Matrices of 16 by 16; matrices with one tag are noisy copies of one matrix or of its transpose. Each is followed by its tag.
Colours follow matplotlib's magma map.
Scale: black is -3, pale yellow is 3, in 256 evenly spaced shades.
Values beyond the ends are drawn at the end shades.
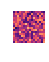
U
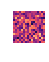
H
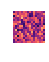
U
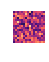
U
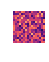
H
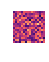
H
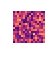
U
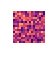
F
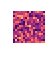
U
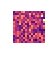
H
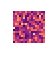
U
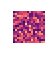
U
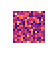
U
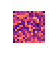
U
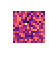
U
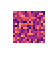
F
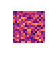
H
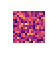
F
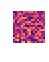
H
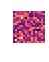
U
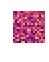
H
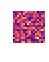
H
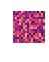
H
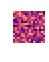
F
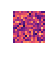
U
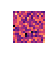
U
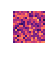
U
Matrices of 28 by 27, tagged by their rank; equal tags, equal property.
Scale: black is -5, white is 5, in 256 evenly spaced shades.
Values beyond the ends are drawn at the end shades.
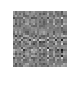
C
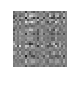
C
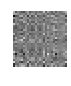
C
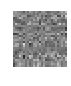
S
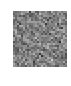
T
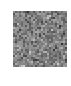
T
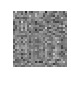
S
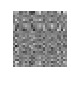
C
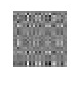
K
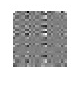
K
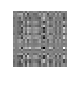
K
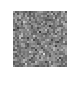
T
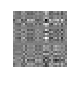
K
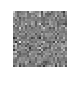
S
